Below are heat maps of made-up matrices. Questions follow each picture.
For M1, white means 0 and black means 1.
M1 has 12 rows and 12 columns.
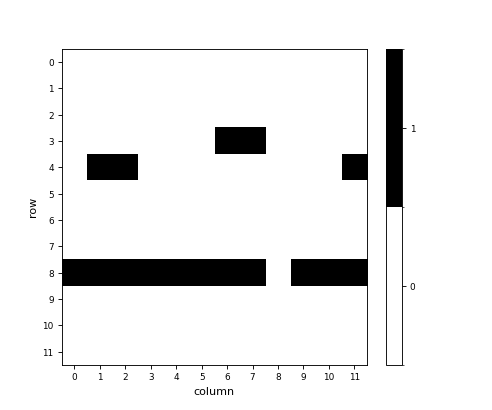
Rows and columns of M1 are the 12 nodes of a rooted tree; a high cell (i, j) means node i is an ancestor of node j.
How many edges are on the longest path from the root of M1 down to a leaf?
2
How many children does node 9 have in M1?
0
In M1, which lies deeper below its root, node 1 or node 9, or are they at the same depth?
node 1
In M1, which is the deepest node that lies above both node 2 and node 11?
4
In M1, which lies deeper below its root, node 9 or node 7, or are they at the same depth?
node 7
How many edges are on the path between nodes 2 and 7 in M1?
4
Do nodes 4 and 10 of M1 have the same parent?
yes
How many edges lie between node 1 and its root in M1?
2
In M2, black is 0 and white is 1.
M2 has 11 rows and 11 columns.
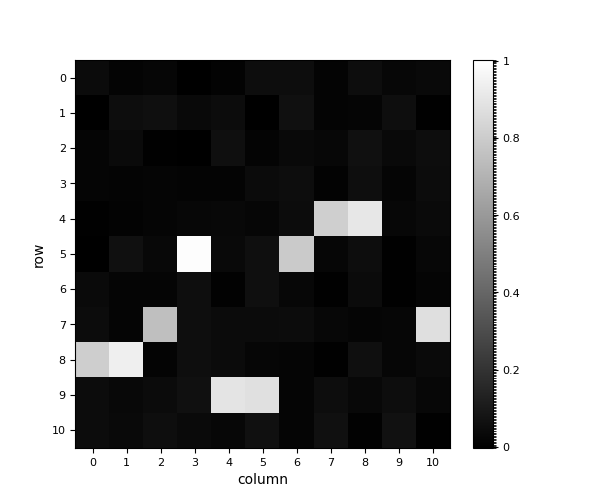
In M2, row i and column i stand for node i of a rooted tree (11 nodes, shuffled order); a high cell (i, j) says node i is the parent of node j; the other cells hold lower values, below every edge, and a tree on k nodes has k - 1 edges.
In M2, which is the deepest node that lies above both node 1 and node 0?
8
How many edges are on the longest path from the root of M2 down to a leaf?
3
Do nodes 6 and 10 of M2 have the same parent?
no
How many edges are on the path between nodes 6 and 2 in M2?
5
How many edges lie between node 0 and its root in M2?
3
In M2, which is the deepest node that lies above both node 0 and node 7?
4
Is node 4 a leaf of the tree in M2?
no
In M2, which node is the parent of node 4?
9
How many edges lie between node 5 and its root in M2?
1
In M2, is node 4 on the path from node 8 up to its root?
yes
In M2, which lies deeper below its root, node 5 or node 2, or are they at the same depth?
node 2
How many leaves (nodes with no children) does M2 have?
6
